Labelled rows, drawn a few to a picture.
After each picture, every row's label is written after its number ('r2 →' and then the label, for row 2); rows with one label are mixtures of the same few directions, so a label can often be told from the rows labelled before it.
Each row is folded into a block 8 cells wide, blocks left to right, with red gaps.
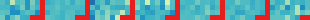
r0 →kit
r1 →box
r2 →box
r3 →kit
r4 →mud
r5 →kit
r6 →mud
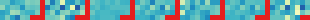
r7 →kit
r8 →mud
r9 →box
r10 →mud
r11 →box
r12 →mud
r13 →mud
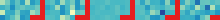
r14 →box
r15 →mud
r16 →mud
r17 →mud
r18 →mud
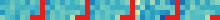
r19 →box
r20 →box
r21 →box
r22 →box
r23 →box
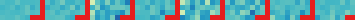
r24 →mud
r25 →mud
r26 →box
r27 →mud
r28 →box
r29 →mud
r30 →box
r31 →box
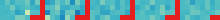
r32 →mud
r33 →box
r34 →kit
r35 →mud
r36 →kit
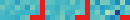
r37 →mud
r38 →box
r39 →mud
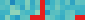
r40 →kit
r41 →box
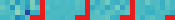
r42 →mud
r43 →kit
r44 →mud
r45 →kit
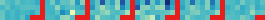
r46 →box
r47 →mud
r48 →kit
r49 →kit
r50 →kit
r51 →mud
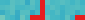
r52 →box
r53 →box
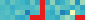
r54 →mud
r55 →mud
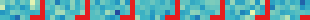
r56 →kit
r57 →kit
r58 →mud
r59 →box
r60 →kit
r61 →mud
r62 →kit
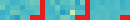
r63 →kit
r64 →mud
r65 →kit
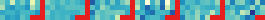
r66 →kit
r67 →box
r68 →box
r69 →kit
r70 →box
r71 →mud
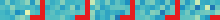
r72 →mud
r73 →mud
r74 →box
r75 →mud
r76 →mud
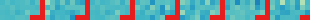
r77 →mud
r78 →box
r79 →mud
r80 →mud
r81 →box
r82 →kit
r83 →kit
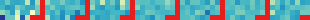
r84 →box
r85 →box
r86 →kit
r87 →kit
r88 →mud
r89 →kit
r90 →box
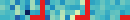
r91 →mud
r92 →box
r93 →box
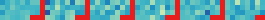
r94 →box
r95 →box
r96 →mud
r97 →mud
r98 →mud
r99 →kit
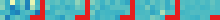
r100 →kit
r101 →kit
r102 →box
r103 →mud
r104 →kit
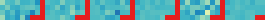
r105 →box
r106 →mud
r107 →mud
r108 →box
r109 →mud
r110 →box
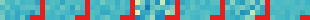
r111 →box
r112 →mud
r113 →kit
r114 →box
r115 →box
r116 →mud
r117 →box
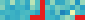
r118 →kit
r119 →mud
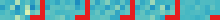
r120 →mud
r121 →kit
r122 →mud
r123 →mud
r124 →mud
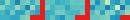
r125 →mud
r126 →kit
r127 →mud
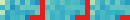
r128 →box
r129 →box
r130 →box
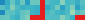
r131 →box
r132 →mud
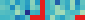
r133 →mud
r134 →kit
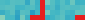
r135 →box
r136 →box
